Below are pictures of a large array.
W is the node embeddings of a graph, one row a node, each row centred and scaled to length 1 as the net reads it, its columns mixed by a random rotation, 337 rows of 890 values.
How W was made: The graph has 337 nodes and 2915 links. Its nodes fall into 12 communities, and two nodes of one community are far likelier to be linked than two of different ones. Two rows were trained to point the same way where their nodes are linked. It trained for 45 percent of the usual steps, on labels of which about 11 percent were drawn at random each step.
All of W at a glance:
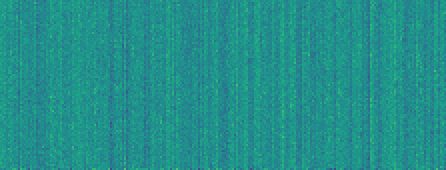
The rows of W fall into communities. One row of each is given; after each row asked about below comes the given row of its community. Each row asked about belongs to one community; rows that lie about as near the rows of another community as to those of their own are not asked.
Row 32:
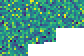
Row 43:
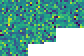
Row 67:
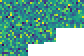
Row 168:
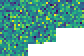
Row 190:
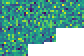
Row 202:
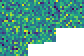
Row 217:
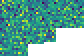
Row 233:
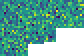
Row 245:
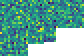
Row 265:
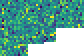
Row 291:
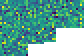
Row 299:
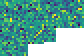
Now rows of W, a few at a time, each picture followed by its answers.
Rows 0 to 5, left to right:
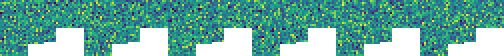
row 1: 190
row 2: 265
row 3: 217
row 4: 190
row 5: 202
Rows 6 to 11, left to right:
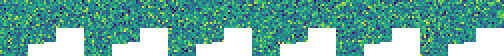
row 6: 43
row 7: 32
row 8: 299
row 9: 217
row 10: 299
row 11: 67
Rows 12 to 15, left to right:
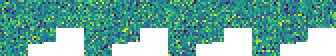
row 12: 265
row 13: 32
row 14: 291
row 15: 217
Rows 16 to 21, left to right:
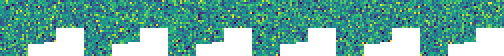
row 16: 43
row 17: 202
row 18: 32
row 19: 168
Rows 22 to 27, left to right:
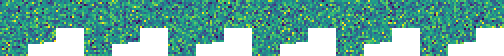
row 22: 299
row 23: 43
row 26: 32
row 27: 245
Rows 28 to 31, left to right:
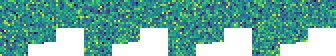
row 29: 299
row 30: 32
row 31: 217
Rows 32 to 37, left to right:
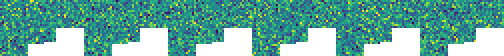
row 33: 291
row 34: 299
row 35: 32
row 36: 233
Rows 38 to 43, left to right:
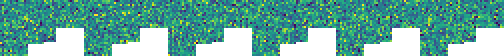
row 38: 32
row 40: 67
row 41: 190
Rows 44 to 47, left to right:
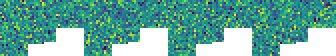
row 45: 190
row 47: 202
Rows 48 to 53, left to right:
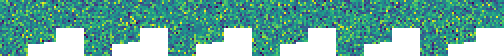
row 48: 190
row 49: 245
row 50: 245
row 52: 265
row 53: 202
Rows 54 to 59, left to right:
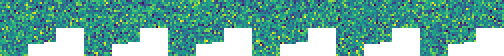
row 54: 265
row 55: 291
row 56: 202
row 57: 265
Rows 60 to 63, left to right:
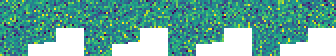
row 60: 67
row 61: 217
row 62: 291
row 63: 202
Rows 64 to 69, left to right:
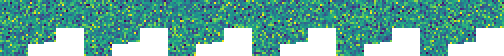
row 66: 265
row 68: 265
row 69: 233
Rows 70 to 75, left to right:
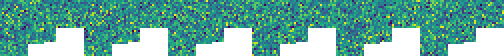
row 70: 245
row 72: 202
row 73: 245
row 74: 265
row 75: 233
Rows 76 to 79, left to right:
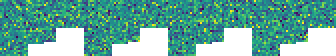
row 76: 202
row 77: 168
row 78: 202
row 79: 217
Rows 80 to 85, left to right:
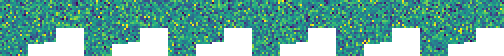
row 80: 202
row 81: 233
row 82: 43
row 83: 202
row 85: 32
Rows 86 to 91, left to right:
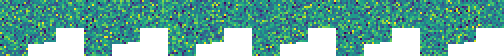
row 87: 168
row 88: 291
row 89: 265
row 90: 202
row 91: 43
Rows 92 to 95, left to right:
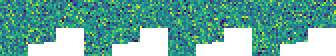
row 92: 202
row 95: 233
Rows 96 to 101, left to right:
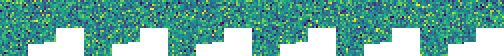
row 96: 217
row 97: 190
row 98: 265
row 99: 67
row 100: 32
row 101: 202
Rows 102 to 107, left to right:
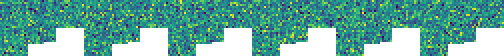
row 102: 32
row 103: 291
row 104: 32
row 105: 43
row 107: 43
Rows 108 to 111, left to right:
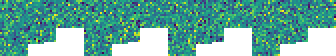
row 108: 245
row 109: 245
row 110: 43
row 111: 245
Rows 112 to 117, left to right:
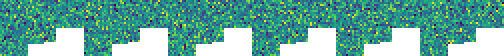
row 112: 168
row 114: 190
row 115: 202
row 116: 43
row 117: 32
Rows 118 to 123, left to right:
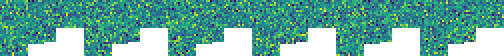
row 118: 291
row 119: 190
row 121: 190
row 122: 291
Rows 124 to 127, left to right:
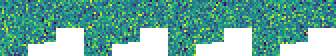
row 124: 265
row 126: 190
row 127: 233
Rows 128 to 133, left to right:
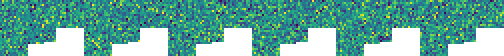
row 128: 217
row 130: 190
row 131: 202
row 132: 265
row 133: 233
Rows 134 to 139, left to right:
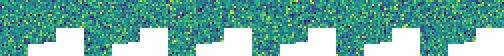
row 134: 190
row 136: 217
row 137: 43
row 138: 168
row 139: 168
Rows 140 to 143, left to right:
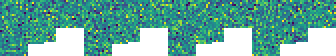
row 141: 291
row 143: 32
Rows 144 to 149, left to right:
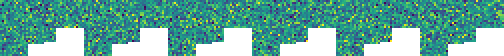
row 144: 265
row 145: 202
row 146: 202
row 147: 299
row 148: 299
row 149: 67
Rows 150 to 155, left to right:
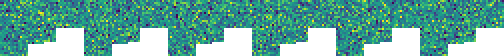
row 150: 168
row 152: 233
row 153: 299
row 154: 202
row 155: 217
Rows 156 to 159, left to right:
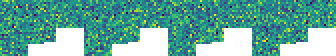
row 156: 43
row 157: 190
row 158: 32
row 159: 190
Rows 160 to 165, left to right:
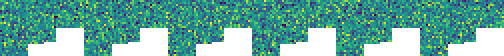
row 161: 217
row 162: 43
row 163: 291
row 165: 217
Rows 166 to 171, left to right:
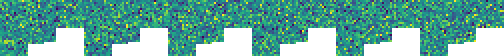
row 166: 202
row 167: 233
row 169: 168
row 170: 168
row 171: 217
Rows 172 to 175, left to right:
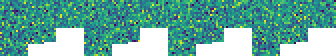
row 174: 217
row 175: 233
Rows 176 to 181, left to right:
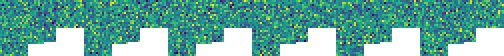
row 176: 265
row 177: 233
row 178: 233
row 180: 299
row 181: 32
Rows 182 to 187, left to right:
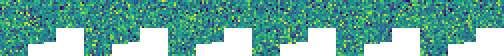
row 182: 32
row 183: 245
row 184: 265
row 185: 265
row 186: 202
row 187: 299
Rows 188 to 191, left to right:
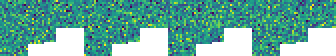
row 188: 265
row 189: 168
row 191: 168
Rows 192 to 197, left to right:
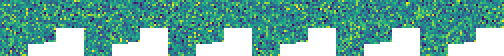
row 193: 299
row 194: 168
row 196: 217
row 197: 245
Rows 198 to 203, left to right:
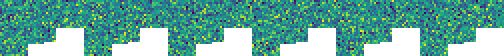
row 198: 168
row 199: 43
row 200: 299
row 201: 265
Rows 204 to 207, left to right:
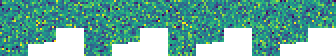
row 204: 299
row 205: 299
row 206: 168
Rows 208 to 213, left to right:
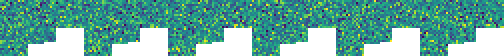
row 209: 32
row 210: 245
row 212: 202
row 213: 245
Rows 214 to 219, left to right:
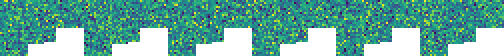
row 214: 43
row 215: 299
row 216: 299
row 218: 43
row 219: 32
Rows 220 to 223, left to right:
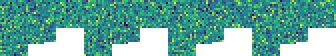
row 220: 265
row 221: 32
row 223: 299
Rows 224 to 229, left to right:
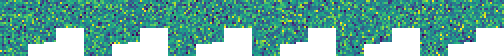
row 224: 265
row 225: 233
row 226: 245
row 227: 202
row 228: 32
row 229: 32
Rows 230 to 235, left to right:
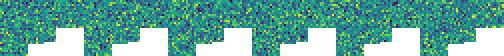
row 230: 245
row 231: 190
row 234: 190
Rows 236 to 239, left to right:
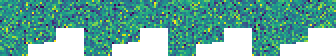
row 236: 43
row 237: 217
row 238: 233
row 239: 168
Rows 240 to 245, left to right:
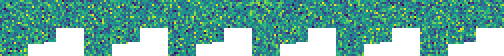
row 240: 233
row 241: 245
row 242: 233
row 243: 233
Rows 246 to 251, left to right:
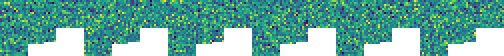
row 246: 299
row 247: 265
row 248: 299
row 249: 265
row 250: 233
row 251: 202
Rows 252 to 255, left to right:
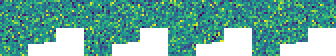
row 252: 168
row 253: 299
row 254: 217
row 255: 202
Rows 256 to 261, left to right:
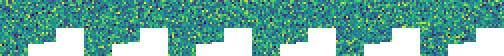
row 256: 233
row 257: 265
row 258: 67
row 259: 190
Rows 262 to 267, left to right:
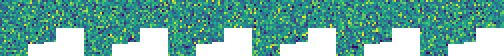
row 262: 233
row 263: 32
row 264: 32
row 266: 32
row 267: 233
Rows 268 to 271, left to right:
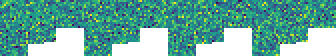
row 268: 299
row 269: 202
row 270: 299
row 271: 217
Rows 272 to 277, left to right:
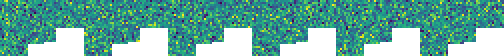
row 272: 32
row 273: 291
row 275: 265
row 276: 245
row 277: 67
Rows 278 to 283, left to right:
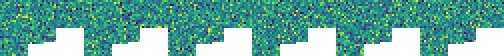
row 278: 265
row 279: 245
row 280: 32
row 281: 233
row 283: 168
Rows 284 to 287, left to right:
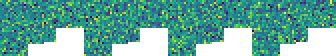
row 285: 67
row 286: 217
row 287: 299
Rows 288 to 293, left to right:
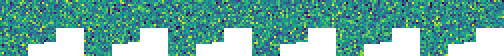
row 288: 32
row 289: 67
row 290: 168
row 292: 265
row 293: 190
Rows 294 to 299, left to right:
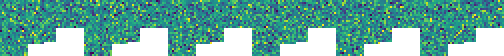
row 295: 233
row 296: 32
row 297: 299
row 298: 265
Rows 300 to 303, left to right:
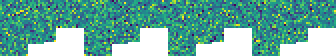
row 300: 245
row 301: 217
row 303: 233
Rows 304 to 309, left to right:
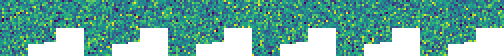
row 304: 245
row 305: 217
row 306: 265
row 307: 32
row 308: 190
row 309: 217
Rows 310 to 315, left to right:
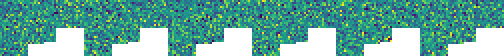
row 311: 299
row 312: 265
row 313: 233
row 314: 299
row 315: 190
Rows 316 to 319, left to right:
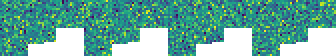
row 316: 217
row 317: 217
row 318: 233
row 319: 43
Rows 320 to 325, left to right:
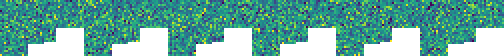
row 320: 168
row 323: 43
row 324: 43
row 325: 43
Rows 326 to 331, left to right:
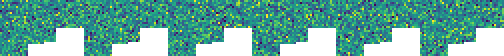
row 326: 168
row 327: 299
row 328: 43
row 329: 299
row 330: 291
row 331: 190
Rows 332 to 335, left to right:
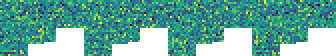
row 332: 245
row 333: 43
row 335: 190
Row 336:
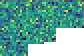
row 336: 299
